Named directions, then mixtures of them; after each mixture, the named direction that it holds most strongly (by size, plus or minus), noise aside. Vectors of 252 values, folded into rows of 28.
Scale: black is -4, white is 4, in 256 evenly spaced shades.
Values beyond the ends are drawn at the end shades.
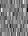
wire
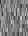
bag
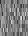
bag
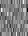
wire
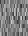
bag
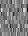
wire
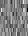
wire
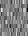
wire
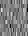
wire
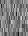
bag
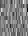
wire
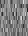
bag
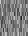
bag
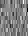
wire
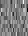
wire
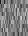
bag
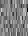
wire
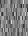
bag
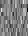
wire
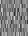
bag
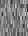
bag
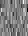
wire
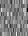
wire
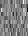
wire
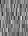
bag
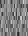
bag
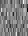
wire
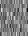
wire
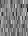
bag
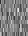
bag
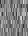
bag
